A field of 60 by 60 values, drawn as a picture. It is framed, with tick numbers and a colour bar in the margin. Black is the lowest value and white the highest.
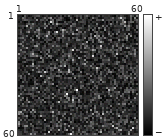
Average level on the scale: 20%. Seam: none. Grain: fine. Histogram: skewed, a long tail of high values. Mirror symmetry: none. Slope: none.
